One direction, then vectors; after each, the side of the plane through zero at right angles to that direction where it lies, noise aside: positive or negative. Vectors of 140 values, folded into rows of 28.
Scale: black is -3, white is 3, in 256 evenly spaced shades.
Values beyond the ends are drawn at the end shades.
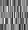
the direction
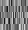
negative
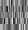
negative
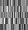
positive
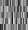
positive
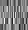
positive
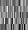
positive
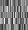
positive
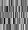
negative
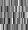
negative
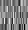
positive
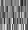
negative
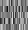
negative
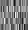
positive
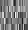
positive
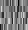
positive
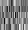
negative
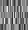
positive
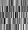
negative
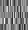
positive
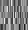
positive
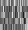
negative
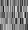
positive
